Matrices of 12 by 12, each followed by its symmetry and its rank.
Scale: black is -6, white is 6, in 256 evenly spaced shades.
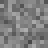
neither, full rank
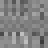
neither, rank two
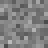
neither, full rank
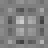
symmetric, rank one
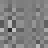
neither, rank two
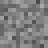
neither, full rank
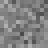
neither, full rank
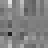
neither, rank two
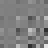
symmetric, rank one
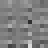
neither, rank two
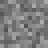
neither, full rank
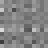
neither, rank two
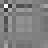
symmetric, rank one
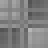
symmetric, rank one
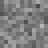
neither, full rank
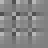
symmetric, rank one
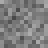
neither, full rank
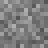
neither, full rank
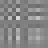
symmetric, rank one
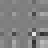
symmetric, rank one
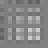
symmetric, rank one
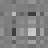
symmetric, rank one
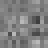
neither, rank two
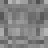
neither, rank two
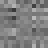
neither, rank two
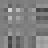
symmetric, rank one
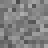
neither, full rank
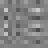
neither, rank two
